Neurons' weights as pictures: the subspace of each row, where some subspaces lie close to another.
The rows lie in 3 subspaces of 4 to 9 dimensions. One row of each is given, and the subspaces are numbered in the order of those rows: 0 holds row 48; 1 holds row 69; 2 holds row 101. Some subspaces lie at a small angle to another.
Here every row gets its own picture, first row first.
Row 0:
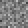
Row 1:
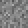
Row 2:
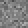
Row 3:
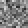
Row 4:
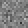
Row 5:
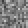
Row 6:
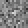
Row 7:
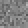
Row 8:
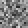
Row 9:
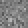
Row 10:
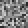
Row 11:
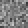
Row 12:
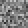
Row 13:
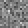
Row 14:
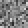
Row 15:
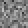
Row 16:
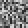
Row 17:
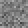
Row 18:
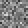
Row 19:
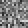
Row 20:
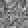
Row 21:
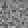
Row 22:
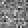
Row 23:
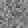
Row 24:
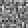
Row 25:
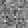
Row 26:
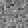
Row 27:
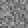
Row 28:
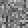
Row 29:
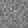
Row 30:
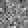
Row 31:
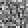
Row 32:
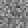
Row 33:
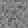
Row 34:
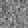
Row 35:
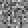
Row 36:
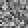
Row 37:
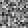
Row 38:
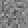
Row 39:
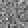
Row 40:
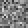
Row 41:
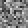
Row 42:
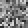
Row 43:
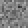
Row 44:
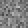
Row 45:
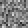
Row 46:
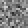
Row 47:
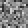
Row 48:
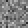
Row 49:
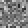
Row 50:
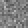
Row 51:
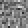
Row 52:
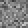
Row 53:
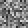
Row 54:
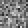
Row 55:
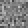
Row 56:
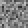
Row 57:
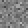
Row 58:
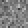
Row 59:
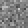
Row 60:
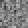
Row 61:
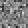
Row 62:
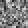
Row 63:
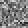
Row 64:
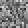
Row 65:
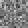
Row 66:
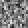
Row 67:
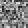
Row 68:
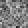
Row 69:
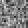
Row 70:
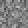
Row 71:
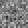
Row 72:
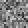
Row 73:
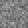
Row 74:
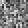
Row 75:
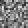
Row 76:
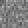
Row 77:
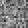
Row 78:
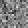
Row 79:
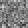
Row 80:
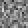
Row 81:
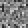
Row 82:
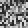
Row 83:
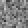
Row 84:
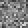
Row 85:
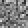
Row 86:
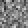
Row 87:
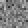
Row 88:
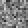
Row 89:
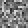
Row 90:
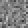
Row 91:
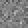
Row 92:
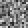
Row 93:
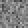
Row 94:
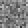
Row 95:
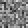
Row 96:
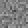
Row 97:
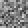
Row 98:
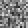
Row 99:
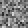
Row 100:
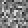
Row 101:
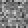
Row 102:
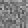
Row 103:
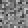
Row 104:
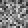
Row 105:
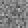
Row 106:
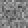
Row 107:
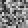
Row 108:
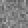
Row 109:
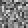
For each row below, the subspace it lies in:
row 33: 2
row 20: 2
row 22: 1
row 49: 2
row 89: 1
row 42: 2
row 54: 1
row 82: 2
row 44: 1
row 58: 0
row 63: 1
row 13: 1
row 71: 0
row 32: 1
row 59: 0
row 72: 2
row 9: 2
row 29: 0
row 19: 2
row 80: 1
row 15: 1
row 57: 0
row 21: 0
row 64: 2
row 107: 1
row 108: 0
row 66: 0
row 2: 1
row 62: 1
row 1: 0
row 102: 0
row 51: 0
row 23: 1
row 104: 2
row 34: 0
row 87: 2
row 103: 0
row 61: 1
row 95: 0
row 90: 0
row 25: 1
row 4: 0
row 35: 0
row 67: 2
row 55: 2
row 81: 1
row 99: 1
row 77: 1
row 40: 0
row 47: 1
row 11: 2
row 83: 1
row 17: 0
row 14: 2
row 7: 2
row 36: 0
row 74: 0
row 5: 1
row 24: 2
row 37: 1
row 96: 0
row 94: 1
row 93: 0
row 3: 1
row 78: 0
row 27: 0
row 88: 1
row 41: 1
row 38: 1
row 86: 1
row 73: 0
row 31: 0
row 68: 1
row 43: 2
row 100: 1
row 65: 0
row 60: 0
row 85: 2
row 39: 2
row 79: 1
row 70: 1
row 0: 2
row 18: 0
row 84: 1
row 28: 0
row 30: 2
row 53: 1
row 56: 2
